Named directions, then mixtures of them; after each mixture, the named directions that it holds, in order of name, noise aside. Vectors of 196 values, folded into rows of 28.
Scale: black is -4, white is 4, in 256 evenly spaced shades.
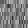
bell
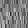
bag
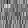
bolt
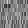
bolt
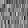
bag, bell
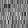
bag, bolt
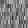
bell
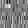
bell, bolt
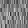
bag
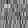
bolt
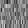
bag, bolt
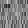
bolt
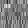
bolt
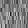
bag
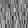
bag, bell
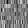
bag, bolt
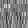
bag, bolt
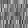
bell, bolt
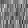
bell, bolt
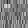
bolt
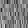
bag, bolt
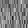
bag, bell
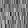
bag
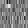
bell, bolt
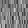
bag, bell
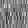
bag, bolt
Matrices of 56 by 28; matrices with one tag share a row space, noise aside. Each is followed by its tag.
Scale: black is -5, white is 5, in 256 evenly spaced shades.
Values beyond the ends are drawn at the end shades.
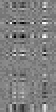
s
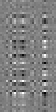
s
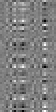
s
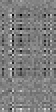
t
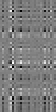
t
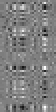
s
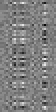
s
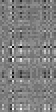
t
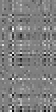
t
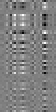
s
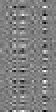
s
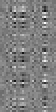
s
